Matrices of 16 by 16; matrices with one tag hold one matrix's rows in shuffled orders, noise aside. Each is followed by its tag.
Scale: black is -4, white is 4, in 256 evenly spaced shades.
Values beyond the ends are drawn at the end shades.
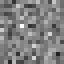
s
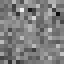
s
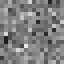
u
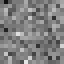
u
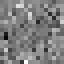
u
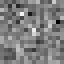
s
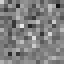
s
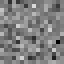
s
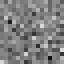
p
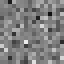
p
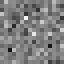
p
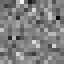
s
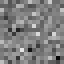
s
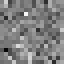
u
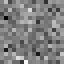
u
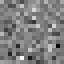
s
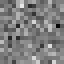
s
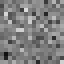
u
